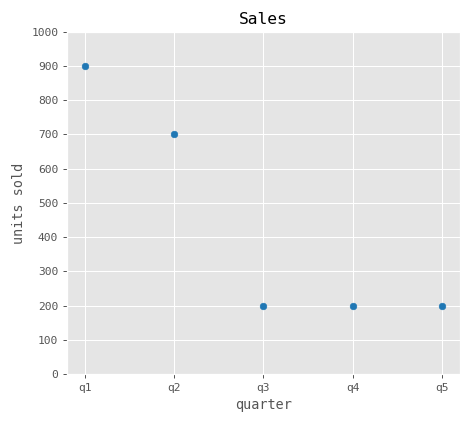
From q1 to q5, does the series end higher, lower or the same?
lower
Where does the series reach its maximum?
q1
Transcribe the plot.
Title: Sales
x-axis: quarter, ticks q1 q2 q3 q4 q5
y-axis: units sold, ticks 0 100 200 300 400 500 600 700 800 900 1000
Values:
900 700 200 200 200
